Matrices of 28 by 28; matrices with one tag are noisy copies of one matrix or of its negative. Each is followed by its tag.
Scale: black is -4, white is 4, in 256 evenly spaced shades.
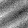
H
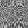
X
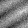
H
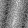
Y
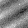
H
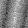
Y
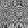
X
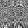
X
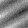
H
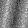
Y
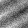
H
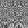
X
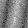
Y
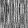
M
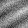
H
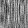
M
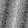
Y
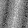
Y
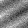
H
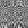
X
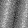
Y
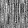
M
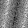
Y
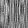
M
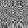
X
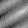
H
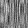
M
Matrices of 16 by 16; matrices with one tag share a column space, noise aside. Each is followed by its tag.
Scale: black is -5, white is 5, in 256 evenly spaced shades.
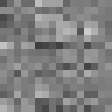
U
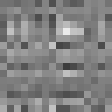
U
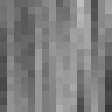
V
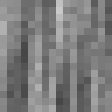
V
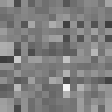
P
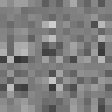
P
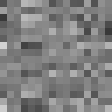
U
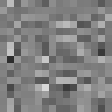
P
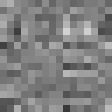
U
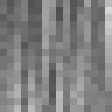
V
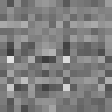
P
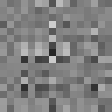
P
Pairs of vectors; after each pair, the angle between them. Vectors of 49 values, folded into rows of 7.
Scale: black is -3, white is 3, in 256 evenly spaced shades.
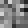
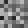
partly aligned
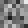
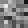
orthogonal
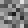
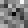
nearly parallel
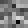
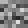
nearly opposite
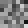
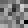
nearly parallel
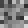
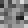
nearly parallel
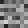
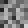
orthogonal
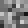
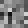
partly opposed
